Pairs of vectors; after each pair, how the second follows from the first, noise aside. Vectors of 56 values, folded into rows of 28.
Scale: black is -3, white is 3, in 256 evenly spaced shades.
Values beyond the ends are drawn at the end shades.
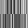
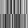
copied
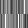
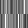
copied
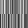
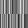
copied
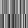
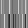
partly zeroed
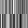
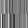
partly zeroed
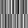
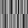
sign-scrambled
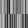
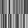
sign-scrambled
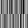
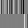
partly zeroed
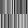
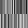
copied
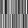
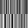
shuffled
